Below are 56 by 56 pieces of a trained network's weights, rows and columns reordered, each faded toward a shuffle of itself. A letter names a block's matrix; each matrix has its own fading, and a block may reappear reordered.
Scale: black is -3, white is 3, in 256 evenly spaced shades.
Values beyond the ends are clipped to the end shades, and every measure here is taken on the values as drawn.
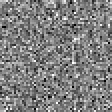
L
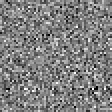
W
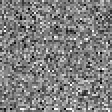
W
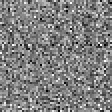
W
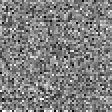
W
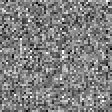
L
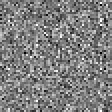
L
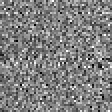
W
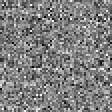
W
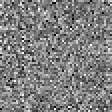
L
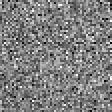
W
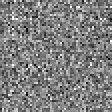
L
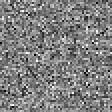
L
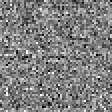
L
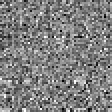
W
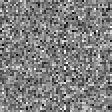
L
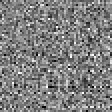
W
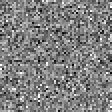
L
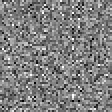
L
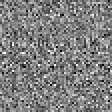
W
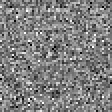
L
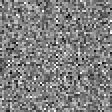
L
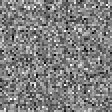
L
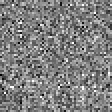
L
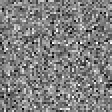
W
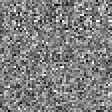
W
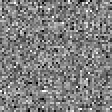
L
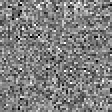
L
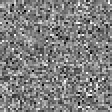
L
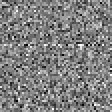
W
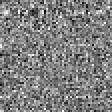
W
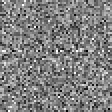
W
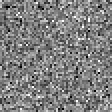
L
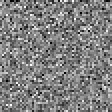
W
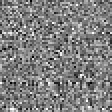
W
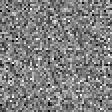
L
